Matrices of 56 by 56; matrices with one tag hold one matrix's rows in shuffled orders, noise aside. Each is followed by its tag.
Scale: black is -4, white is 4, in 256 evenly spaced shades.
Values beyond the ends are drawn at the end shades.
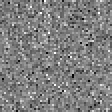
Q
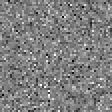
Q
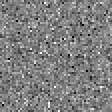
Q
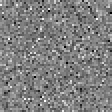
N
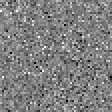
N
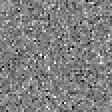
Q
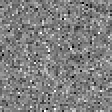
Q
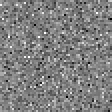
N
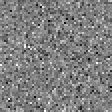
N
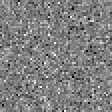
Q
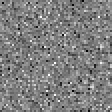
Q
